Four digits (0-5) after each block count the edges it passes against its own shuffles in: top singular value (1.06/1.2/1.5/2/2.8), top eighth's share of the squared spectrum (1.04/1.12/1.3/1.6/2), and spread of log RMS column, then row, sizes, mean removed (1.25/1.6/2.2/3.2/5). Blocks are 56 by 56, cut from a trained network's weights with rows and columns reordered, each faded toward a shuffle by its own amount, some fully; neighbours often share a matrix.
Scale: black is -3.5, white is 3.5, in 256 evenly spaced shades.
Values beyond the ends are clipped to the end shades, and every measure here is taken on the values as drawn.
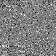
3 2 0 1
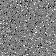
0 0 0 0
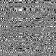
4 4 0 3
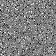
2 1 0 0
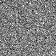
0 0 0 0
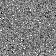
0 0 0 0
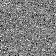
1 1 0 0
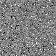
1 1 0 0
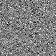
2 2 0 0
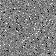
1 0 0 0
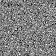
0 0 0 0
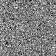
1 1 0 0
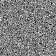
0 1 0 0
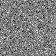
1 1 0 0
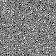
0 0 0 0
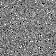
0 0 0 1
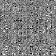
2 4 2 2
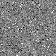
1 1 0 1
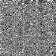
2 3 1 2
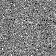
0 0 0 0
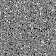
1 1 0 1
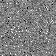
0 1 0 0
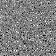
2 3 0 2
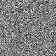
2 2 0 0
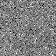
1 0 0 0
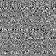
4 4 0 3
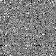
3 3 1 1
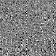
2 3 2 1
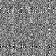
3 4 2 2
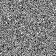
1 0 0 0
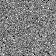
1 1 0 0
